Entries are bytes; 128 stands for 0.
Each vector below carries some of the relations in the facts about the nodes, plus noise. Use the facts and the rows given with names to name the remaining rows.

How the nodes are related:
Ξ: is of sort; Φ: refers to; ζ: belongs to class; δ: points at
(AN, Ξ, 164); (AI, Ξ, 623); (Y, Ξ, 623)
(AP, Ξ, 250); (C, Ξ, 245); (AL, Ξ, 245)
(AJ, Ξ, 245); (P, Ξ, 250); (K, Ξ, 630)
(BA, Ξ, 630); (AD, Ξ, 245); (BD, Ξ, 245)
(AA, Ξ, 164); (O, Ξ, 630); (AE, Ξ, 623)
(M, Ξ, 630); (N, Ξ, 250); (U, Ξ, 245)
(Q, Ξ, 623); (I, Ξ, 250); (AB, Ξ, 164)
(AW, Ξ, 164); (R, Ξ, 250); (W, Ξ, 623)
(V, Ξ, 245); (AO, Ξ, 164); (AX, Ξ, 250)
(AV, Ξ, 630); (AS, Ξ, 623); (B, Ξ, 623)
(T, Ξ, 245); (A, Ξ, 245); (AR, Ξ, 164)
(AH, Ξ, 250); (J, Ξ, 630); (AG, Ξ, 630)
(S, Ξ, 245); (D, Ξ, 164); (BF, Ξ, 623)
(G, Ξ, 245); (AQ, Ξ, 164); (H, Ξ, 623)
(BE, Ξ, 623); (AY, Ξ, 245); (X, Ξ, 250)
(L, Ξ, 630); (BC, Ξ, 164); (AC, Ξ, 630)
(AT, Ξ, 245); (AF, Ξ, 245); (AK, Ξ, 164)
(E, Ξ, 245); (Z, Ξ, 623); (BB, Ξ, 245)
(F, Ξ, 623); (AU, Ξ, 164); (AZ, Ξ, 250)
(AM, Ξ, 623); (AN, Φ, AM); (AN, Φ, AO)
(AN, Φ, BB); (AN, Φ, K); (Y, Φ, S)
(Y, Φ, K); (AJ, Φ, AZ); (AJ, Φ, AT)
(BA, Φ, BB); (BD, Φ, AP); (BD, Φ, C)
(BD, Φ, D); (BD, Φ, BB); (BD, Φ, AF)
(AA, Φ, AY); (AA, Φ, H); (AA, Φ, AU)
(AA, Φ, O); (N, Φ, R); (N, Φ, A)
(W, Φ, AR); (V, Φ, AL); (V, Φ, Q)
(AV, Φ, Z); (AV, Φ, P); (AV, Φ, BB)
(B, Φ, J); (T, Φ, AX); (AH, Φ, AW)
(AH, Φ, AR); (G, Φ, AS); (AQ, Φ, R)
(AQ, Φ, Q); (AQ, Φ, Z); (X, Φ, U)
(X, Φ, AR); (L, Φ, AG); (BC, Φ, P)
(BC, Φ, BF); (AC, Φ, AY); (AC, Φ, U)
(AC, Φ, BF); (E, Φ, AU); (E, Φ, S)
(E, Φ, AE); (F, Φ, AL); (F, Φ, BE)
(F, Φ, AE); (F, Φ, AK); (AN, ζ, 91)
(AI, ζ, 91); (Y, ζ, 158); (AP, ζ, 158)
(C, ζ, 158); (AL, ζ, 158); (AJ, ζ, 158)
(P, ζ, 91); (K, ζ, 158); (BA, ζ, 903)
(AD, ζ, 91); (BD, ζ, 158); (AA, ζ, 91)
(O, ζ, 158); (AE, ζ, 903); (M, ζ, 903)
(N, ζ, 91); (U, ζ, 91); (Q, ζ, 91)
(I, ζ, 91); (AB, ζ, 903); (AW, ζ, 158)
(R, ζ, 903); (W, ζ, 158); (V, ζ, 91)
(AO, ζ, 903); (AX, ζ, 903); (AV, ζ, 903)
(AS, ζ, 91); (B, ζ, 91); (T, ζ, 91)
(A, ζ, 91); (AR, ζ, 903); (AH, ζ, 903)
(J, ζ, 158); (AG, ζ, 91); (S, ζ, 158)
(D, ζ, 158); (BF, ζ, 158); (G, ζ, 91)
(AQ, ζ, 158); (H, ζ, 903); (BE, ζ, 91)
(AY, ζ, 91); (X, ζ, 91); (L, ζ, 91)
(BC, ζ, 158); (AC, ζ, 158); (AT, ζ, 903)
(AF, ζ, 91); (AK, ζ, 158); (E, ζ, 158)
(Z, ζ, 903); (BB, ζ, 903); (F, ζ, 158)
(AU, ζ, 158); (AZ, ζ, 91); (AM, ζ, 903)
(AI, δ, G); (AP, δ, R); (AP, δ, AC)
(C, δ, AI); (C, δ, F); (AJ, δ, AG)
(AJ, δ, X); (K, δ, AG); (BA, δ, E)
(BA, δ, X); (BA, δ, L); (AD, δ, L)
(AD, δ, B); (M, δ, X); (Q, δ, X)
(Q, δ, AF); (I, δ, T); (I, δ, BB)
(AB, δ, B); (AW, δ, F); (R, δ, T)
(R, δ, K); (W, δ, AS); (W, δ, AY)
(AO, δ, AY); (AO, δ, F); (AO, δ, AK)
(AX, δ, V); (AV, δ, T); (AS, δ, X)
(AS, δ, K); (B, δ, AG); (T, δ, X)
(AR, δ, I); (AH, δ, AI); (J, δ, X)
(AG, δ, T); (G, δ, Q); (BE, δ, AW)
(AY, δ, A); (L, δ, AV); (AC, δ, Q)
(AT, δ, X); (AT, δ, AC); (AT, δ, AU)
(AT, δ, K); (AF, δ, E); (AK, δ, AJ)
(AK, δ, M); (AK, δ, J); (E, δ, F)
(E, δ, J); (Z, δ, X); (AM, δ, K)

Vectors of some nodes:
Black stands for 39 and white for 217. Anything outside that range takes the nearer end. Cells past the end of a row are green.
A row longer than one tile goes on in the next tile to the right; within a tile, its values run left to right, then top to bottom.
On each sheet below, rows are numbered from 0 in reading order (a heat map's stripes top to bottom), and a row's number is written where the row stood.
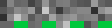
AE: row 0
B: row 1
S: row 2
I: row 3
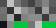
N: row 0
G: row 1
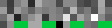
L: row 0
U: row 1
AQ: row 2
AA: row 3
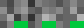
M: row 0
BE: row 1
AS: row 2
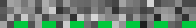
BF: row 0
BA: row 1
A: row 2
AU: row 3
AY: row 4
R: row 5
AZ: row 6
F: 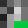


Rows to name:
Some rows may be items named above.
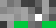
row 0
AO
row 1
AA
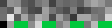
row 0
AQ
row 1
E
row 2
AT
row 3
BB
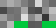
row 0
BB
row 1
P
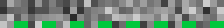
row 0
AY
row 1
AL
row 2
AJ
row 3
K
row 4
D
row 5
AO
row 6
BA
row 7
AP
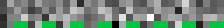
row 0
Q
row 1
A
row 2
AN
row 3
AM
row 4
AQ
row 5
BC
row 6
BD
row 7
AK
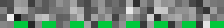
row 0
AC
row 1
AK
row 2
AM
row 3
H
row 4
Y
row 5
AV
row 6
AO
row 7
V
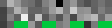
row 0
Z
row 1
O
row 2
W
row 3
AB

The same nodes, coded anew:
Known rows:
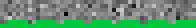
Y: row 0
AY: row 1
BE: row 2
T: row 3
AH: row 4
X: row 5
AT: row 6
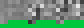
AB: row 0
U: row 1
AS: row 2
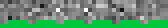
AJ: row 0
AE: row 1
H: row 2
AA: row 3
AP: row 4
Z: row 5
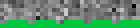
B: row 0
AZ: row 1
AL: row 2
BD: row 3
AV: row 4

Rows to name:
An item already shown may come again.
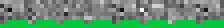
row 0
AP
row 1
N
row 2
F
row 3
AN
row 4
AP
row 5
AA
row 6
AM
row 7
AP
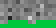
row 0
AZ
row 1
Z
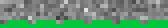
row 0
K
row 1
Z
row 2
R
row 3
O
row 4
S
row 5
AN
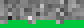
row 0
AZ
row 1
Z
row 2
AU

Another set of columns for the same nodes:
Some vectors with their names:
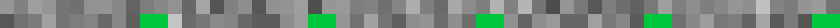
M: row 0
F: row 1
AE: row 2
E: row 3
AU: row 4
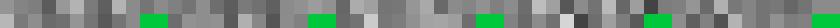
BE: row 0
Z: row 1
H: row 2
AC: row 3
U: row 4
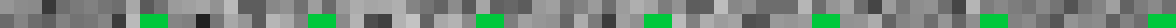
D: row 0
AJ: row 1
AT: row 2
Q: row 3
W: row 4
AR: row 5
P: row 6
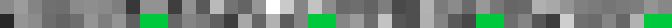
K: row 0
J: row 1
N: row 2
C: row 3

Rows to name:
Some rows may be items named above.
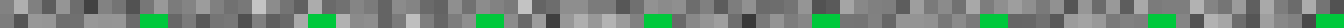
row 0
E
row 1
AP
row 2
AL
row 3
AY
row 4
AN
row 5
BF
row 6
BF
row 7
AA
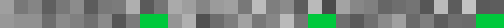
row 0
AB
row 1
AZ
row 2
BC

